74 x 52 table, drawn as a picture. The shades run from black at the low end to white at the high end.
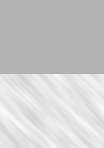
It is made of 2 by 1 panels. Panel 1,1: high, flat. Panel 2,1: very high, slanting down to the right, faint in contrast.
